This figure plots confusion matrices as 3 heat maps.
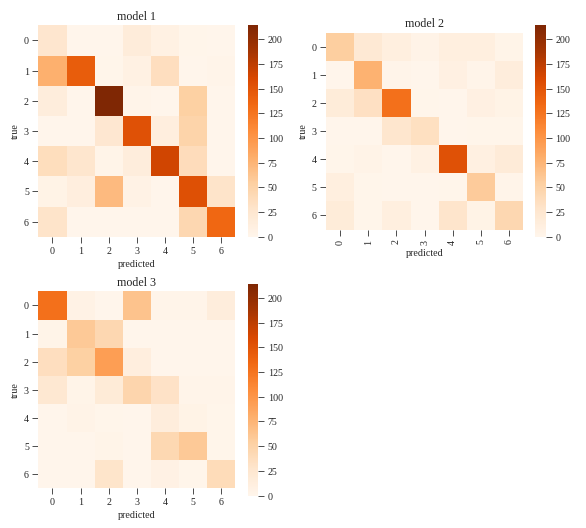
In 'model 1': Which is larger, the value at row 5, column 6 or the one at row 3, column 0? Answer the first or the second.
the first
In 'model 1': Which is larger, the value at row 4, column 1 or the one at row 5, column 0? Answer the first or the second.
the first
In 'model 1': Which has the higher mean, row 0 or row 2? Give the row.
2
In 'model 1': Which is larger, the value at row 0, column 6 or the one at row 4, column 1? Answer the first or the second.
the second
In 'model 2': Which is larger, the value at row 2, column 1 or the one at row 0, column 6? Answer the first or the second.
the first
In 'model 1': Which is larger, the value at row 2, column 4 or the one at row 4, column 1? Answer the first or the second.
the second
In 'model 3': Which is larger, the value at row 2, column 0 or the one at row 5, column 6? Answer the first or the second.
the first
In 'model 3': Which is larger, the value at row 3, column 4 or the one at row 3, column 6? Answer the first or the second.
the first
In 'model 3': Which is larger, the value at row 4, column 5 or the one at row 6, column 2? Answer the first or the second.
the second
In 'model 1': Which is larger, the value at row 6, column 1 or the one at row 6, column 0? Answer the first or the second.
the second
